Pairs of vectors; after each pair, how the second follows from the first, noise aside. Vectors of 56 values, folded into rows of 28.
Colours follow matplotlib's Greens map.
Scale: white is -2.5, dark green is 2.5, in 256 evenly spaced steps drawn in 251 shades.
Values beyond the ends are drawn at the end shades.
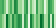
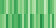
shrunk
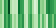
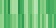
shrunk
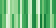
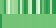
partly zeroed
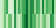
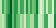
wrapped around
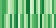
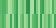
shrunk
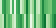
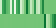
partly zeroed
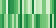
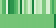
partly zeroed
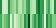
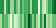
sign-scrambled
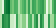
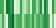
wrapped around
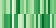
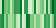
wrapped around
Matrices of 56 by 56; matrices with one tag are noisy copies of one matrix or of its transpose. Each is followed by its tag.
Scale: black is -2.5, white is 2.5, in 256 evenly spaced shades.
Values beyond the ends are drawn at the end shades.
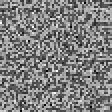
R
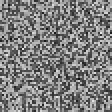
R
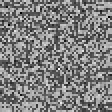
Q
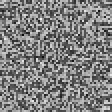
R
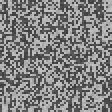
Q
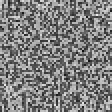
R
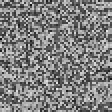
Q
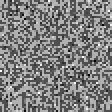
R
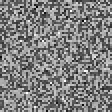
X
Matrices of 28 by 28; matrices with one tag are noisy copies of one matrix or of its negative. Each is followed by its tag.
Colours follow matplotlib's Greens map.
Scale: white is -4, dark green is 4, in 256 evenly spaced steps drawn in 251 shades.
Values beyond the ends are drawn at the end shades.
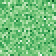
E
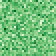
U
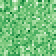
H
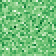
U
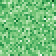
E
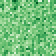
H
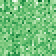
H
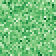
E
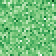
E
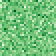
U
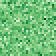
E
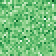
E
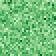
E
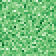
U
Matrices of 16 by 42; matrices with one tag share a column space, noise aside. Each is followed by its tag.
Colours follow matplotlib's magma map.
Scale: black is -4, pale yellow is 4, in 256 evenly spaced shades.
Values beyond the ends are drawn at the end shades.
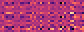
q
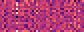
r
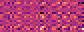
q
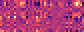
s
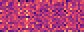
r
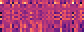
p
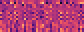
p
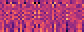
p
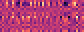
s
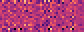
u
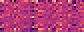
u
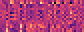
p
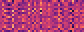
r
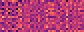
r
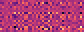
q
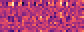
s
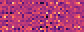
q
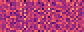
r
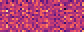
r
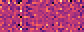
u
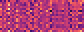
r
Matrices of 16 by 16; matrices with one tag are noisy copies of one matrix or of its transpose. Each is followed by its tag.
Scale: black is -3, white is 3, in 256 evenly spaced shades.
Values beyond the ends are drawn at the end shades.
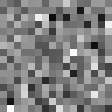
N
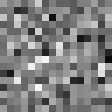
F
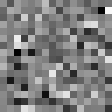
N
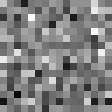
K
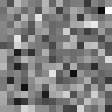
N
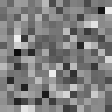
N
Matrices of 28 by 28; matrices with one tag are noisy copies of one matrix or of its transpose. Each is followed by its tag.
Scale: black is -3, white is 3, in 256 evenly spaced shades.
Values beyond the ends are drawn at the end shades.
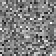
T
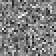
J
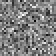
J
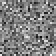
T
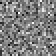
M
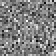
T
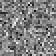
J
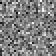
M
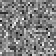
J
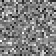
M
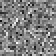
J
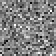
T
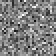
J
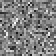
J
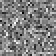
J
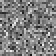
J
